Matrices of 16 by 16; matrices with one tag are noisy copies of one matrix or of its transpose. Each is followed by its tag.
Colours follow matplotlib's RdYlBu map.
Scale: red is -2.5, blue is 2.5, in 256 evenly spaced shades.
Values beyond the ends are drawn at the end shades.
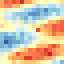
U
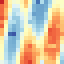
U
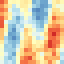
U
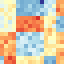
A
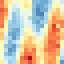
U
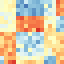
A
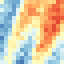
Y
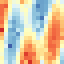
U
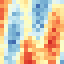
U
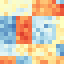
A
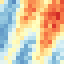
Y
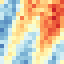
Y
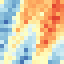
Y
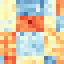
A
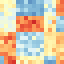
A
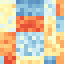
A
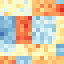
A
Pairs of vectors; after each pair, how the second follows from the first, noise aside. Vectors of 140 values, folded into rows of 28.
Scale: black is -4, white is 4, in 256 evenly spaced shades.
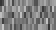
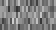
wrapped around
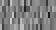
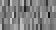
copied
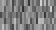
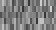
copied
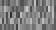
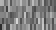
wrapped around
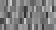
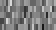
copied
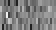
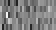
copied
